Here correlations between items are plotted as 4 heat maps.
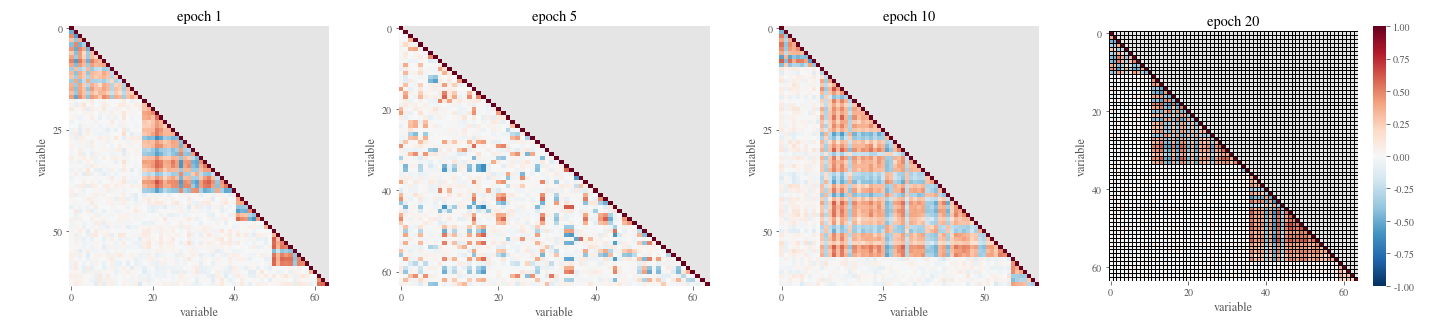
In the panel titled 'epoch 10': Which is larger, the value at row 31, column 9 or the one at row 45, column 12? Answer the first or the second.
the second
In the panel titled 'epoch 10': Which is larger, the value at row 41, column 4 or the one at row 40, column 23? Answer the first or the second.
the second
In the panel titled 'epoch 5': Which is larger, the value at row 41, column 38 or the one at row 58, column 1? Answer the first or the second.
the first
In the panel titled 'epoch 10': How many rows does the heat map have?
64
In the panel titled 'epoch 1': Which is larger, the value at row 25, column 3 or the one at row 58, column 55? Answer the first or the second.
the first
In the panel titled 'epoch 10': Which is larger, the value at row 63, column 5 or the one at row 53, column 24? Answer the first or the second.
the second
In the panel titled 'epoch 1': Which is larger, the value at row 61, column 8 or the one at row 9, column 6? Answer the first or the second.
the second
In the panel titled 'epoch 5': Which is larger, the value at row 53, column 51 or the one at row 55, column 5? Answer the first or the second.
the first
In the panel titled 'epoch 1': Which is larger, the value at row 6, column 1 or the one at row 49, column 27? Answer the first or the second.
the second
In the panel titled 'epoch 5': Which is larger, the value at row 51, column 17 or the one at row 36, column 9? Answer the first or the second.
the first
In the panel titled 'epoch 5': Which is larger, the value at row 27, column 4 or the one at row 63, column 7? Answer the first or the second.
the first
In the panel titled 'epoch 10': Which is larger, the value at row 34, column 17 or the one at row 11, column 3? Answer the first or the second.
the second
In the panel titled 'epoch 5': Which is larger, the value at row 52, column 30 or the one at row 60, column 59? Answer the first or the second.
the second
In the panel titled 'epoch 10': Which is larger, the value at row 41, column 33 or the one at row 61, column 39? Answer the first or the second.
the second
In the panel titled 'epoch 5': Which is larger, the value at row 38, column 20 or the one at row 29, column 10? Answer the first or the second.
the first
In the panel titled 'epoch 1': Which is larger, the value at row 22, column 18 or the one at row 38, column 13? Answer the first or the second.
the first
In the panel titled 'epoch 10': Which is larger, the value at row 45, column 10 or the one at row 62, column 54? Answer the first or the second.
the first
